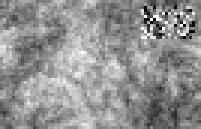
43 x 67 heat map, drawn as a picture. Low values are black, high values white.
There are no regular stripes. The field is mottled with small blotches. The halves do not mirror each other. In the top right lies a patch that is rougher than the rest. Values change most from cell to cell in the top right.
